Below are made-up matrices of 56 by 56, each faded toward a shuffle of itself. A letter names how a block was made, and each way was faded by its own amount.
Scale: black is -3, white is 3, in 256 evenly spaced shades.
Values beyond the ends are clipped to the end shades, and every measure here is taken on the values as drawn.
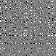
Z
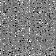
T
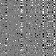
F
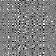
F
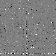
T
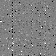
T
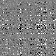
Z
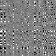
F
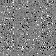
T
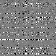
Z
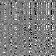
F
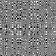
F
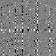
F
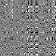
F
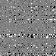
Z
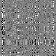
F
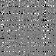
Z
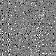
T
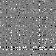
Z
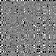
F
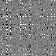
Z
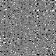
T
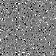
T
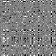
F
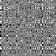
F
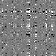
F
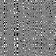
F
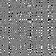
F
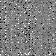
T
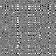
F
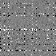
Z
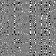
F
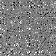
T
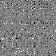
T
